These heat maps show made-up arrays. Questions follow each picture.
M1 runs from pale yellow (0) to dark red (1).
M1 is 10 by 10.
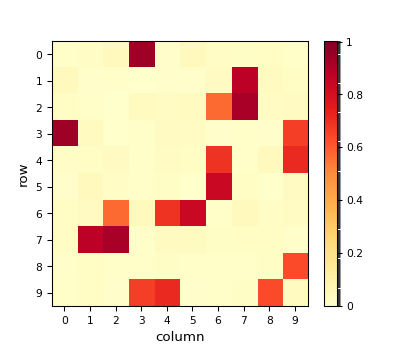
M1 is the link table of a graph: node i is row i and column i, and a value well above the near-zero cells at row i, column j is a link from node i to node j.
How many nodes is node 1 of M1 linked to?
1
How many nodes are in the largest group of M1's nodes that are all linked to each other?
2
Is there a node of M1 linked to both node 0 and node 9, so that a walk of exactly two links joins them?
yes
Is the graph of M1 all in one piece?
yes
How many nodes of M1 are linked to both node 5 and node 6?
0
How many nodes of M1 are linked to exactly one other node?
4
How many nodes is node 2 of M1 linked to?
2
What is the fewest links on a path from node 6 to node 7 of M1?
2
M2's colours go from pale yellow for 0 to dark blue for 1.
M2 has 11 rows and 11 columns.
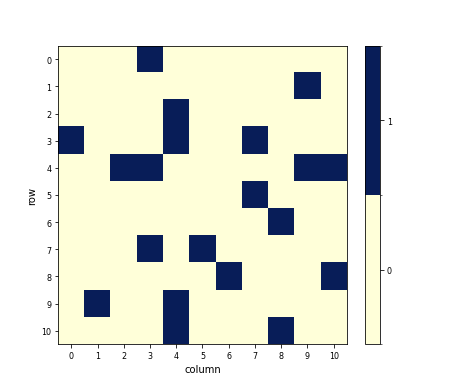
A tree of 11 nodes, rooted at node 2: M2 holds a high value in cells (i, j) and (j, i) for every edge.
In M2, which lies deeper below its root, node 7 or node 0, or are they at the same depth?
the same depth
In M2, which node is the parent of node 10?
4
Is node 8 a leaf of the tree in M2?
no
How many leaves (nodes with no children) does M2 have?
4
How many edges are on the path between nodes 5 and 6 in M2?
6
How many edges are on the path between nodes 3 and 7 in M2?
1
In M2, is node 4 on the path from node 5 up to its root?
yes
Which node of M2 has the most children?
4
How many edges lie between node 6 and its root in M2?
4
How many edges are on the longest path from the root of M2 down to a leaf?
4
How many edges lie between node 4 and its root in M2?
1
